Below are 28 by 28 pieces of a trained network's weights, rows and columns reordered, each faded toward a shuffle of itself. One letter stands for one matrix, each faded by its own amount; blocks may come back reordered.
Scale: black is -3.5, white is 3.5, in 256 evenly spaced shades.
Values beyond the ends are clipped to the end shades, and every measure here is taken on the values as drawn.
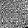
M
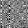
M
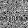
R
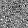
R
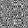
M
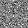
R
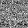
R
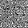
R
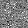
R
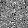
R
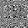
M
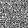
R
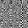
M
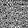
R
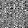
M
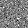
R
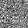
R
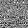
R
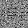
R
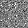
R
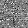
R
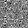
R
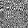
M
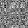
M
